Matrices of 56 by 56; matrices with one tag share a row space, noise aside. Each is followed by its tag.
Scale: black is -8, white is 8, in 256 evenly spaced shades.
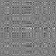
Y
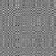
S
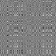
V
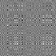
V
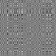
V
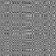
Y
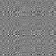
S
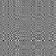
S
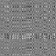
Y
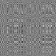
V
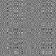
V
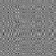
S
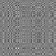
S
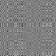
V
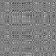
Y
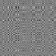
S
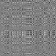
Y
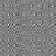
S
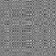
Y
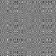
V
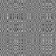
V
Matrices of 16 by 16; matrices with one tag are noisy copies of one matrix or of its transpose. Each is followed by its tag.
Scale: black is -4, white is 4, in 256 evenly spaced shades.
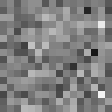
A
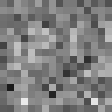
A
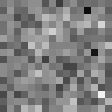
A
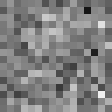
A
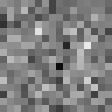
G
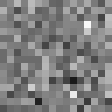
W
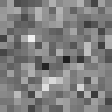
G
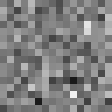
W
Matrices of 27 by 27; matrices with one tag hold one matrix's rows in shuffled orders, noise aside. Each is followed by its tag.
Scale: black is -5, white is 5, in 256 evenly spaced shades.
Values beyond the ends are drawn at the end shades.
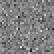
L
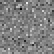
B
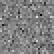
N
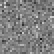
N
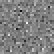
B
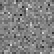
B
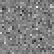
N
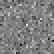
B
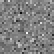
B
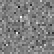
L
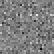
N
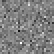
L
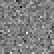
B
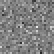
N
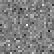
B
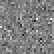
N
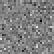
N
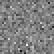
B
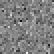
B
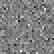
L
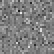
L
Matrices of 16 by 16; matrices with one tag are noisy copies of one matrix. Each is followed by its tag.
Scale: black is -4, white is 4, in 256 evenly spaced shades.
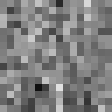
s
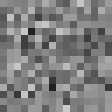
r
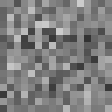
r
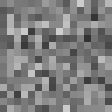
r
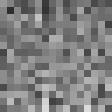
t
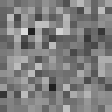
r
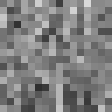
s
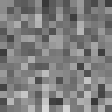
t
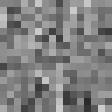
s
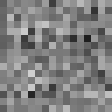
r
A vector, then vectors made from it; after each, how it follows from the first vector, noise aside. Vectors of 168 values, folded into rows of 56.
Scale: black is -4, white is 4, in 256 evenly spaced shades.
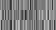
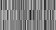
reversed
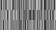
reversed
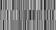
reversed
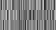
reversed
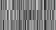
reversed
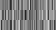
copied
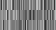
reversed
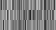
reversed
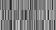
copied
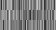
reversed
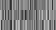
copied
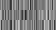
copied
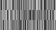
reversed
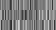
copied
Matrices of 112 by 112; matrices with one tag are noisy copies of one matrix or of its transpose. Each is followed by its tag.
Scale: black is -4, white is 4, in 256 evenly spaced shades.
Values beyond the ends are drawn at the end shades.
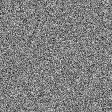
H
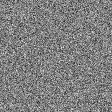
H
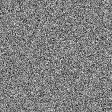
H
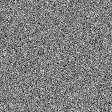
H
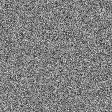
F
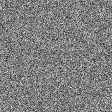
F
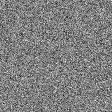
F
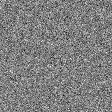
F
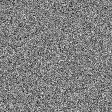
H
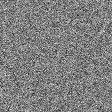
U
